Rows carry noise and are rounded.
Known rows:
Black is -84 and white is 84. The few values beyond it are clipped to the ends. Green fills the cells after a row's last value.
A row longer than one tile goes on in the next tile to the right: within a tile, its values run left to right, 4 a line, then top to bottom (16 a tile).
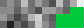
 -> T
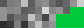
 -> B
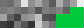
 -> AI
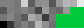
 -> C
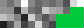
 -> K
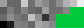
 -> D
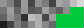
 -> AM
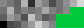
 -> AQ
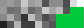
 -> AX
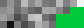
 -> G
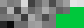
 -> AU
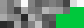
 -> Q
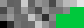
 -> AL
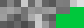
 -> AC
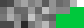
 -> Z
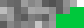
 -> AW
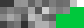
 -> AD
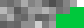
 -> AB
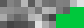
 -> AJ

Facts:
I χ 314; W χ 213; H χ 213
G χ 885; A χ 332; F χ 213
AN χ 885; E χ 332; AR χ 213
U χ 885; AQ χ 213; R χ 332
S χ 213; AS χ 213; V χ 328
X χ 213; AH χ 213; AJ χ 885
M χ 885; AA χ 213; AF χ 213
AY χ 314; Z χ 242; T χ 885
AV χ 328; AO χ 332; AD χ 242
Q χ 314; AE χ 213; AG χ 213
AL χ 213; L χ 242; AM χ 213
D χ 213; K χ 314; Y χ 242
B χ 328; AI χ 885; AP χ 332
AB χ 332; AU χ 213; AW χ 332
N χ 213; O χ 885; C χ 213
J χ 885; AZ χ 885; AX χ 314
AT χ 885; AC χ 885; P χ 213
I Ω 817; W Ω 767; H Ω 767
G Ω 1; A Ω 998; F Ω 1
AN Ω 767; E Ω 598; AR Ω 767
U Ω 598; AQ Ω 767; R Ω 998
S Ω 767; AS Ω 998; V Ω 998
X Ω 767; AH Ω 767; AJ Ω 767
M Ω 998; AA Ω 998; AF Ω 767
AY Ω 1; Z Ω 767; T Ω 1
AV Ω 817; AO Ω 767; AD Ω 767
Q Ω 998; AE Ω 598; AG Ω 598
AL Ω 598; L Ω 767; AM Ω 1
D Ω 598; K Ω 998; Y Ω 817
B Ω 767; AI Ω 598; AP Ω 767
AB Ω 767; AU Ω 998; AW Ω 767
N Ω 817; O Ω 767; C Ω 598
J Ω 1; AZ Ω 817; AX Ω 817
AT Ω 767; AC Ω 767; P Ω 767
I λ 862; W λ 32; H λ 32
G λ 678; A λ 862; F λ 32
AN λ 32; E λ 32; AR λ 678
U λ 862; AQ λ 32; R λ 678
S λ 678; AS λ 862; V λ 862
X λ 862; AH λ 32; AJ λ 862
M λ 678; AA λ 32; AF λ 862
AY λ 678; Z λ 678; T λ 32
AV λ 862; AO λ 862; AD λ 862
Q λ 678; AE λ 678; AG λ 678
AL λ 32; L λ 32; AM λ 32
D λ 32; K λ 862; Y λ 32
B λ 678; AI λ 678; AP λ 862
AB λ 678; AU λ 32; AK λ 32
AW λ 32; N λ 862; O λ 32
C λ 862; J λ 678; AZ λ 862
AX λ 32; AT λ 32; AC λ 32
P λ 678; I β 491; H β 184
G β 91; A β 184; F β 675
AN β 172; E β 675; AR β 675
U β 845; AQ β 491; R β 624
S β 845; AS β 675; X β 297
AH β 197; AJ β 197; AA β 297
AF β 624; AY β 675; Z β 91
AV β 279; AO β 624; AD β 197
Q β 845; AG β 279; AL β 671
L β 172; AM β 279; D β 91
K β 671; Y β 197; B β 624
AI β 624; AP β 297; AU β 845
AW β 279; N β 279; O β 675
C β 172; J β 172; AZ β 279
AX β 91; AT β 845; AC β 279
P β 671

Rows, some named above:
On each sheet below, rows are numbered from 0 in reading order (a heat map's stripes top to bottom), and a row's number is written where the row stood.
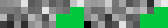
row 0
V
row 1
I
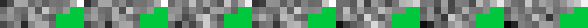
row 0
L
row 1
L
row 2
T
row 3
AD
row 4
P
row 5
F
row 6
D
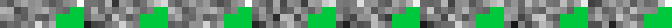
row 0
AO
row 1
W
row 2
AB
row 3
AM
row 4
U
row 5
AF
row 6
G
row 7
Z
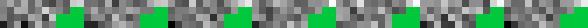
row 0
AV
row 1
S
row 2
AG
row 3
E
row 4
A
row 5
AX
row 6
AE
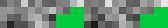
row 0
AT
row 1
U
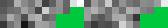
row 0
Y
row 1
AN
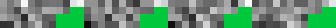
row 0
Q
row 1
N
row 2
AY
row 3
O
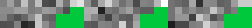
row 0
AZ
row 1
R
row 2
AH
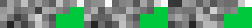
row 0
J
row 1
M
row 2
AD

